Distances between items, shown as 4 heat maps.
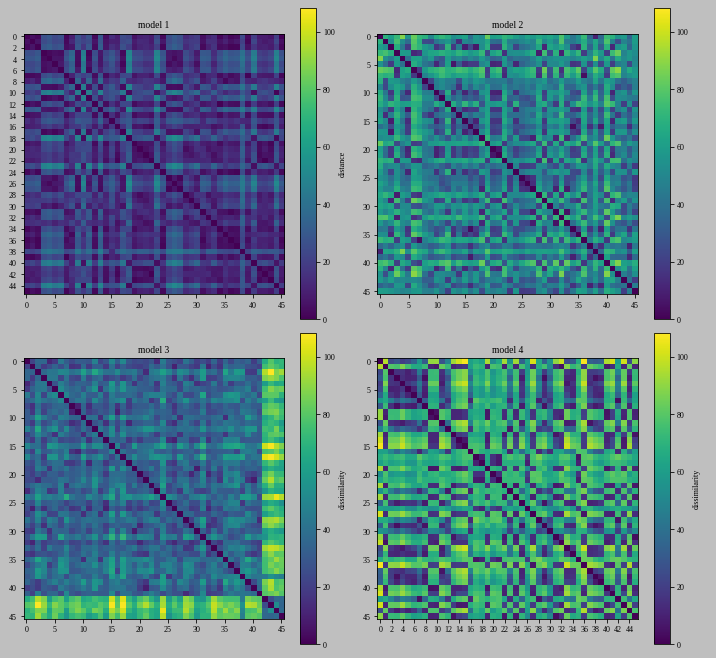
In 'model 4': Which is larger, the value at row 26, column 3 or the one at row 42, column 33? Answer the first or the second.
the first
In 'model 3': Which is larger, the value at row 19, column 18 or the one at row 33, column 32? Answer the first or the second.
the first
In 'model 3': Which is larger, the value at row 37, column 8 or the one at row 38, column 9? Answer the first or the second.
the second
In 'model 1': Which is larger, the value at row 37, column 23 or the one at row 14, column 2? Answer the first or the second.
the first
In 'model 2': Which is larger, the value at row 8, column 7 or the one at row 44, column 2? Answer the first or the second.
the first
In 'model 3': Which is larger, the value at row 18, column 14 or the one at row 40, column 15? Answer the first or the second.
the second
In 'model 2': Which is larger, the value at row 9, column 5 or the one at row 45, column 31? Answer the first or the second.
the first
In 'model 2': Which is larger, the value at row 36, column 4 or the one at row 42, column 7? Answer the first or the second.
the second
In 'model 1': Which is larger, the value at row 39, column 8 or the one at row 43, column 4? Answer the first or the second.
the second
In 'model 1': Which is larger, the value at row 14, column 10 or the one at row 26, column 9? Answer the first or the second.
the first
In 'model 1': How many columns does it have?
46
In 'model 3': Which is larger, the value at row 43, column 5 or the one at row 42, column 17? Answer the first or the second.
the second
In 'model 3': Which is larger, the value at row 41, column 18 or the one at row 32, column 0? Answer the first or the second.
the first
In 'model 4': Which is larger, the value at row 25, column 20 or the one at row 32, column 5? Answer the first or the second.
the second
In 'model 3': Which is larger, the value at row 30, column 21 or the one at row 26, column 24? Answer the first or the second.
the second
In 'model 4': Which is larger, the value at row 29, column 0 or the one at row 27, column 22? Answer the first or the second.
the first
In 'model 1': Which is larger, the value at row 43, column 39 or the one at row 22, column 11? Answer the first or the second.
the second
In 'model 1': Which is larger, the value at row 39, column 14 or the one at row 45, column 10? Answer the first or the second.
the second
